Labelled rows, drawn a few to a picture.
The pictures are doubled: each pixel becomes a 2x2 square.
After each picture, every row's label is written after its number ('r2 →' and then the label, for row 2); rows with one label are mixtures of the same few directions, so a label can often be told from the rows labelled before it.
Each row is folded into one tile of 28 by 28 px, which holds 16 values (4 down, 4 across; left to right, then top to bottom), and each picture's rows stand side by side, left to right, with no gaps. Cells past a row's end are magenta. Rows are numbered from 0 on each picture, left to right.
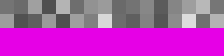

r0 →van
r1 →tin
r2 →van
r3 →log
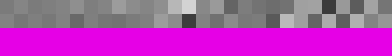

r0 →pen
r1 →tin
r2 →tin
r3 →tin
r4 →tin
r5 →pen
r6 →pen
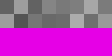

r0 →pen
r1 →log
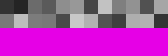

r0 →tin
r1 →van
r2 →van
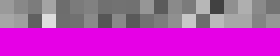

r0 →van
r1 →van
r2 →van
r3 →pen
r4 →log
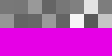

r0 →van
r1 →log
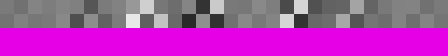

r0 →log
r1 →log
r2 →log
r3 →pen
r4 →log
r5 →pen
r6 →pen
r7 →log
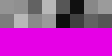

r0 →van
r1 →log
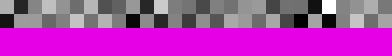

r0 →pen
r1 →pen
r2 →pen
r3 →log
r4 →pen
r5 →pen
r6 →log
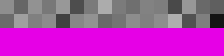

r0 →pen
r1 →pen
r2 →tin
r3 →tin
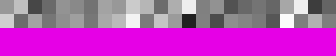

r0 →log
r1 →van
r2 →log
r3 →tin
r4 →tin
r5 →log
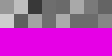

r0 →log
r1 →pen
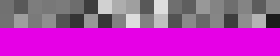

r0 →tin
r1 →pen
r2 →van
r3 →log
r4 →van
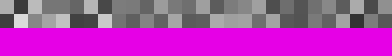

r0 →pen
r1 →van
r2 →pen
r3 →van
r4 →pen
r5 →log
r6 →pen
